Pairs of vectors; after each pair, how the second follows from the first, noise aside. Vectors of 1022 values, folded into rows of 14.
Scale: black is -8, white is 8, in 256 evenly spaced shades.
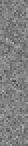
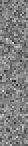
scaled up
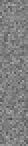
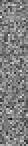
scaled up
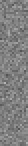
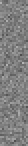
reversed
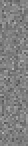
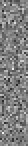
scaled up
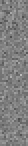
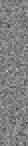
reversed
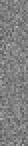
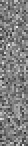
scaled up
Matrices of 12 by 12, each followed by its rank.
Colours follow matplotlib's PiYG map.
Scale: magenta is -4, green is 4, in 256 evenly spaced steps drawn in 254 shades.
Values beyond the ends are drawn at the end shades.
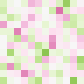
full rank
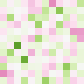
full rank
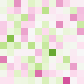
full rank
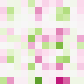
two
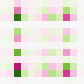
one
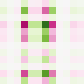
one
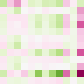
two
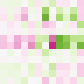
two
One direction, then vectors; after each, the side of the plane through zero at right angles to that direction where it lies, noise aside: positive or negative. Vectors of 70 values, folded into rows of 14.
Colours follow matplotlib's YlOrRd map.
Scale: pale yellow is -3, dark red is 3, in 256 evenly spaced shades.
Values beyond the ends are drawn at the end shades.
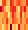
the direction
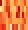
negative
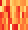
negative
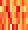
negative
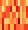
negative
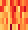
positive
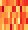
positive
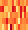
positive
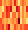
negative
